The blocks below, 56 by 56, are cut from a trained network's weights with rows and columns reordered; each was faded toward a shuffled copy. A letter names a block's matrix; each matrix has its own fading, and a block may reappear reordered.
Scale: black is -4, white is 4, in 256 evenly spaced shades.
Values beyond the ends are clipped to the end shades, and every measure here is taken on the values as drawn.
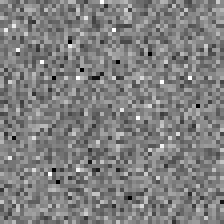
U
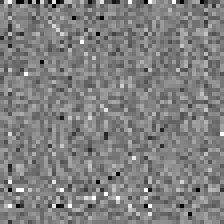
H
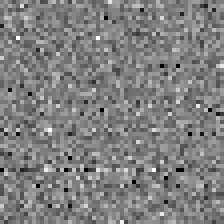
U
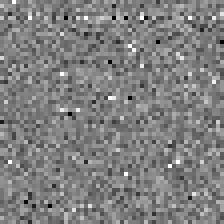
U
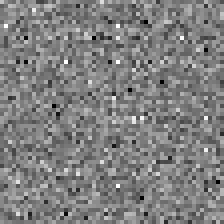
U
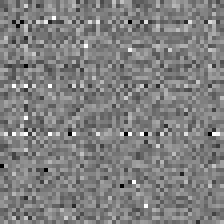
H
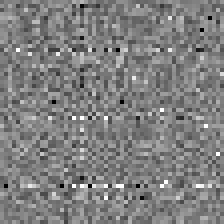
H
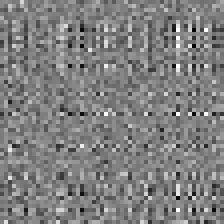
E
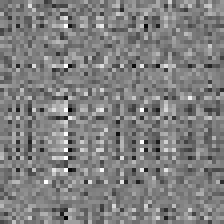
E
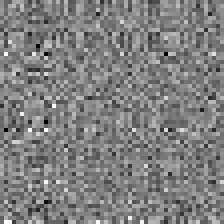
H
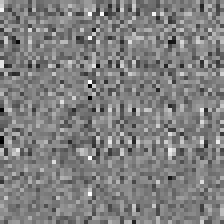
E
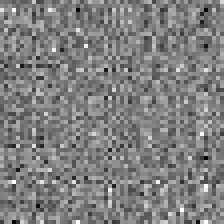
H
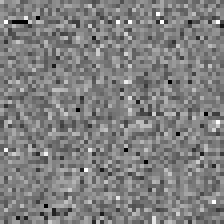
U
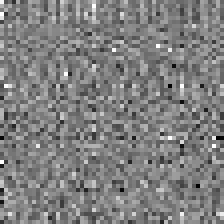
H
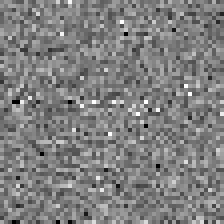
U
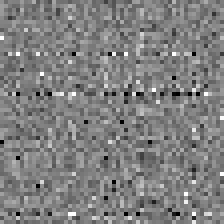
H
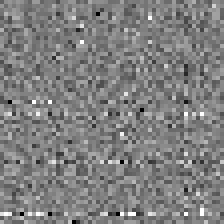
H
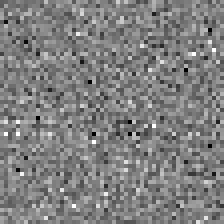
U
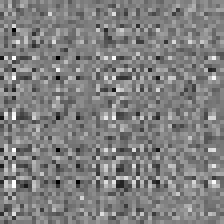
E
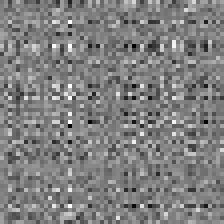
E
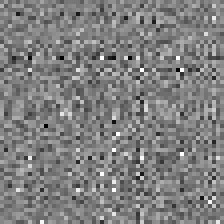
H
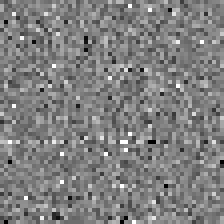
U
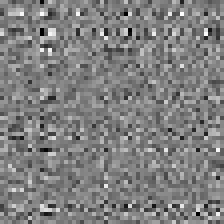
E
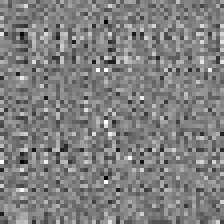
E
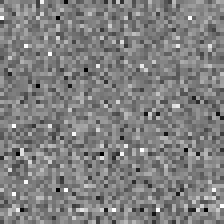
U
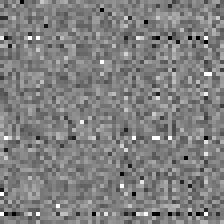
H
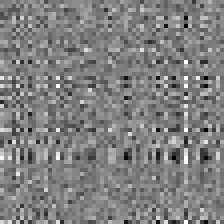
E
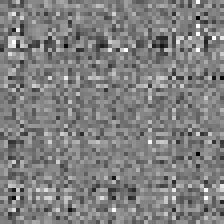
E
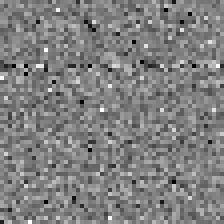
U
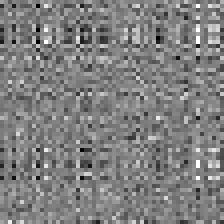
E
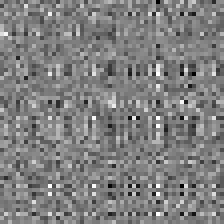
E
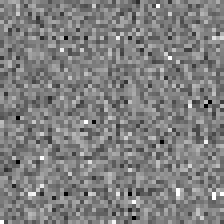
U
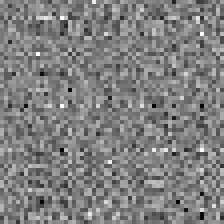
H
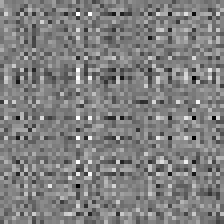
E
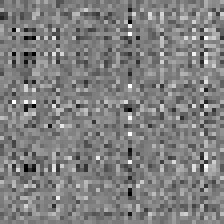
E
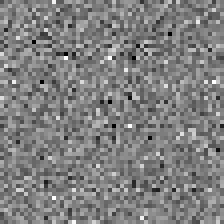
U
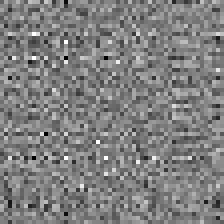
H
